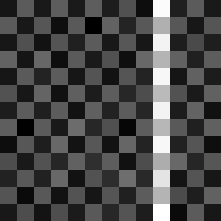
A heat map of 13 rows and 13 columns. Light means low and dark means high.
Average level on the scale: 70%. Histogram: skewed, a long tail of low values. Odd lines: column 10.
